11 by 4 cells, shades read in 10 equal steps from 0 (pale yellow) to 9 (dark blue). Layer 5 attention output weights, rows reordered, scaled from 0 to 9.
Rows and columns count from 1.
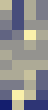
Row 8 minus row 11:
-6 1 -6 -2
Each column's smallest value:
2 0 0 3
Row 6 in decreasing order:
4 4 4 3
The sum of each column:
51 47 35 55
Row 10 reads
6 0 2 7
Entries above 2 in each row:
3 4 4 3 4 4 4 3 4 2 3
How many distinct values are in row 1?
4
